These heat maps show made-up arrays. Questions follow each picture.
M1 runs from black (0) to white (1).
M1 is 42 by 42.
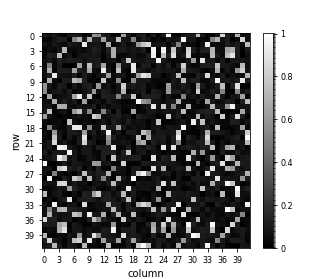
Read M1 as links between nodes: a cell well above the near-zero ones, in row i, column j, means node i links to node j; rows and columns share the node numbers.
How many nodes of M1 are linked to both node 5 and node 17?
3
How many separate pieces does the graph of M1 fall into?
2
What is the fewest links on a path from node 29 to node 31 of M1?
5
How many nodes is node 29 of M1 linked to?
8
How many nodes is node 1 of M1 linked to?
10
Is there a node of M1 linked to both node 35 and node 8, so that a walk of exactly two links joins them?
no
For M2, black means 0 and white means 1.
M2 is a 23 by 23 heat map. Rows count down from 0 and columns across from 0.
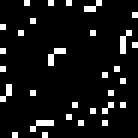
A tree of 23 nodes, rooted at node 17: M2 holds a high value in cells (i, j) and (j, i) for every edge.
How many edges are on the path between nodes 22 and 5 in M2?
6
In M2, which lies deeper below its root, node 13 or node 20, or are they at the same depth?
node 13
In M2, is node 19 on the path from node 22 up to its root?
no
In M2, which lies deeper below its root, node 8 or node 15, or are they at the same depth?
the same depth
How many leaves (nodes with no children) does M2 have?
12
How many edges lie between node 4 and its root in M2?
4
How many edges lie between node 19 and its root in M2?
5
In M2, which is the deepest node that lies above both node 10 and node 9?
8
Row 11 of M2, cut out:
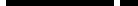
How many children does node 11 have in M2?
1
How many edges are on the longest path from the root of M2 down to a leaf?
5
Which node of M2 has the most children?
20
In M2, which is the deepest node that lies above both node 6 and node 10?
20
